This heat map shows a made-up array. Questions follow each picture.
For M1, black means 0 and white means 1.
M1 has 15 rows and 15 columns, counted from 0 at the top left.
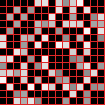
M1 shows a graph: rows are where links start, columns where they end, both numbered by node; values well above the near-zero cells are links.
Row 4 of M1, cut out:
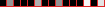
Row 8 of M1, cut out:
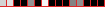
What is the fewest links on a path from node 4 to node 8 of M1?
1
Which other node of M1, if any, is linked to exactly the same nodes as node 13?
node 7
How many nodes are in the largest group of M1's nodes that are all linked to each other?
4
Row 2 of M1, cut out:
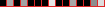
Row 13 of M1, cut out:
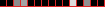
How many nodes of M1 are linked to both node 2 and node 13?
2
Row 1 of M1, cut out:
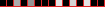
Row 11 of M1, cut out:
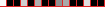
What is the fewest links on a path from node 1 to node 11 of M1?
2
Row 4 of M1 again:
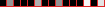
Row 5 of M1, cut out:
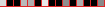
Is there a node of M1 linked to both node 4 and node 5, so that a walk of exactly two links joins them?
yes
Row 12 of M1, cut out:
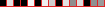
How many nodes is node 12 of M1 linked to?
9
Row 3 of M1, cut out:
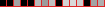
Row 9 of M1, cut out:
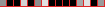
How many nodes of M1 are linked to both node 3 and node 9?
4
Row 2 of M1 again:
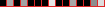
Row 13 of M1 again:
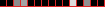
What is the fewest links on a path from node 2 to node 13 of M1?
1
